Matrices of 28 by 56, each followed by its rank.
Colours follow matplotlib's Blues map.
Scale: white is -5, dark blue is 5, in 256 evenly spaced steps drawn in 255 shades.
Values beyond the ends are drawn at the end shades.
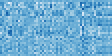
five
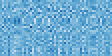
five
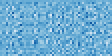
five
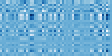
two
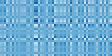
one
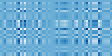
one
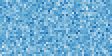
full rank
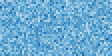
full rank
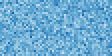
full rank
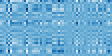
two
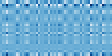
one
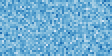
full rank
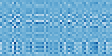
two
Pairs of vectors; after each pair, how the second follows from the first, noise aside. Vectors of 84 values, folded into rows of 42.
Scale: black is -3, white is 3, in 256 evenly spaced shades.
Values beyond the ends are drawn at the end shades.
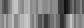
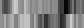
copied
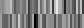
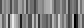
wrapped around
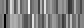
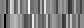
copied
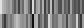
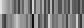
copied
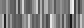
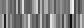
copied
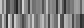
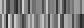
copied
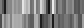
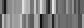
copied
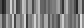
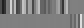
partly zeroed
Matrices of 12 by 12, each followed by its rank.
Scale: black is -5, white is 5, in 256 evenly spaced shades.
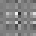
one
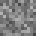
full rank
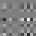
one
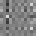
two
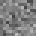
full rank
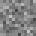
full rank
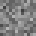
full rank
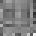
two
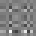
one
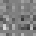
two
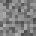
full rank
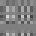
one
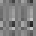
one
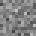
full rank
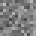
full rank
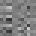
two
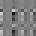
one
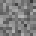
full rank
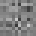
two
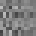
two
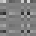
one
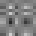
one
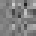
two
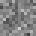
full rank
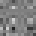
two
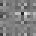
two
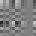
one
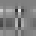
one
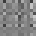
two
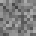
full rank
